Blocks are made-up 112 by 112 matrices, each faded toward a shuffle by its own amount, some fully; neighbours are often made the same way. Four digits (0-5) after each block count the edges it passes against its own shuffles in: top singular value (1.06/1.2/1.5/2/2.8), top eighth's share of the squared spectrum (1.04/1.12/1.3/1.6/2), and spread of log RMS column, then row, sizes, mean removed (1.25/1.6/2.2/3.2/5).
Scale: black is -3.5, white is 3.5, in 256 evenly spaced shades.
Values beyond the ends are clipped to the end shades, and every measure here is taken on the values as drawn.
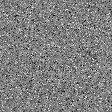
0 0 0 0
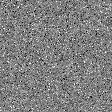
0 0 0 0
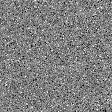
1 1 0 0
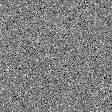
1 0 0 0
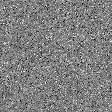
0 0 0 0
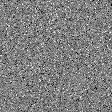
0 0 0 0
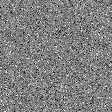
0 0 0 0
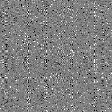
5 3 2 2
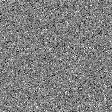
0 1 0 1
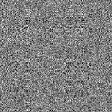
4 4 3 2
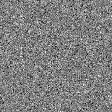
3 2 1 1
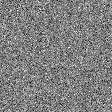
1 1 0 0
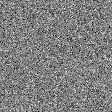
0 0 0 0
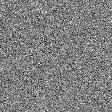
0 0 0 0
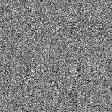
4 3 1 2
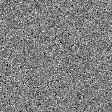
1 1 0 0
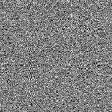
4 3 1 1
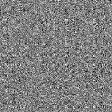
4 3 2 2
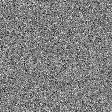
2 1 0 0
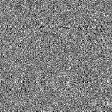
4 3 2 2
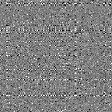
5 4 2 3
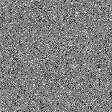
3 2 1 1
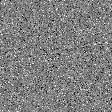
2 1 0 0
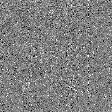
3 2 2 0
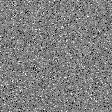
1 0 0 0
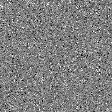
2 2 2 0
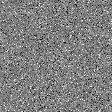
1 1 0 0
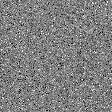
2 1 1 0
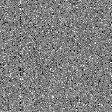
3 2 2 0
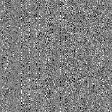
3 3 4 1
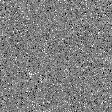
1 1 1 0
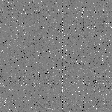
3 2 1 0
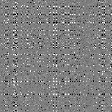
5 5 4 3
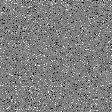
3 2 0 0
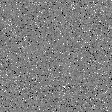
2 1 0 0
